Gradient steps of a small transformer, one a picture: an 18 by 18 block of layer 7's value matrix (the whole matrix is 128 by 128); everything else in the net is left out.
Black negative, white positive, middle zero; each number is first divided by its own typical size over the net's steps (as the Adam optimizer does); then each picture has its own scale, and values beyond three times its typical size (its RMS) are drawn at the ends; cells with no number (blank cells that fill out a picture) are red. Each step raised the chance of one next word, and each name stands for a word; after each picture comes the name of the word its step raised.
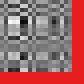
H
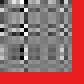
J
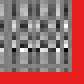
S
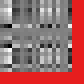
S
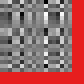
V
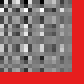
J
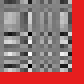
V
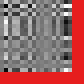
H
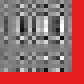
H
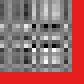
S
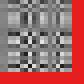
V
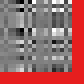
V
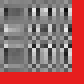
S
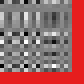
V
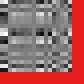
V
